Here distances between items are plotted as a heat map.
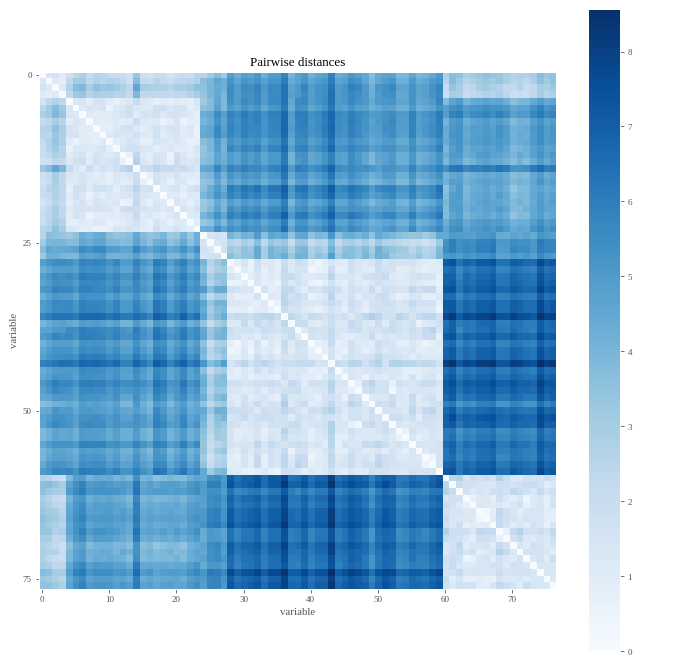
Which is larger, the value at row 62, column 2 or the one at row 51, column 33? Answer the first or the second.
the first
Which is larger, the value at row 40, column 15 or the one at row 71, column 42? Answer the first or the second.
the second
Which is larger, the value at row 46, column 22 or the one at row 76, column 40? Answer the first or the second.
the second
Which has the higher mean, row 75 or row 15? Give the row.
75
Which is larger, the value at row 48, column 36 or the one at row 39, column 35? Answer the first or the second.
the first
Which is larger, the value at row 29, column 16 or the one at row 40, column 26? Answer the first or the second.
the first
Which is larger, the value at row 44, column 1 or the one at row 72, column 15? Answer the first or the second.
the first
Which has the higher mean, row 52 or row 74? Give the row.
74
